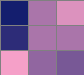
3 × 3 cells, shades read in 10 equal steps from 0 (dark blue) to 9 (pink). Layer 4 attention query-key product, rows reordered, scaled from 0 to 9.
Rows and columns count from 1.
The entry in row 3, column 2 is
5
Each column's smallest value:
0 5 4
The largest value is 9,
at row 3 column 1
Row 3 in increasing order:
4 5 9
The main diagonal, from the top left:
0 6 4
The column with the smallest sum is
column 1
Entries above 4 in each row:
2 2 2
